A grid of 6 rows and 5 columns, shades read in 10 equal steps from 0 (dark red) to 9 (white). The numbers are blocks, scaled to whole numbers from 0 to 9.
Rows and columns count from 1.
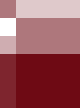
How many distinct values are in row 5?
2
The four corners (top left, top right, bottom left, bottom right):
4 7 1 0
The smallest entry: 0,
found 12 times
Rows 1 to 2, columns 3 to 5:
7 7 7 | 4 4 4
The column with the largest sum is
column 1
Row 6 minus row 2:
-8 -4 -4 -4 -4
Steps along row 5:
down same same same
